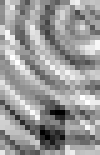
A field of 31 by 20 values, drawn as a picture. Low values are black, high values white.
Odd patch: lower, in the bottom middle. Ninth with the lowest average: bottom middle. Average level on the scale: 60%. Rings: centred on the top right. Mirror symmetry: none.
